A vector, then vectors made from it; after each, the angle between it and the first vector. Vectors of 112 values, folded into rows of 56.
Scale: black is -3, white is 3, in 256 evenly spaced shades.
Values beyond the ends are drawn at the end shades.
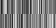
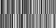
nearly parallel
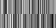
nearly opposite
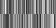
partly aligned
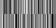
partly opposed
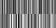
orthogonal
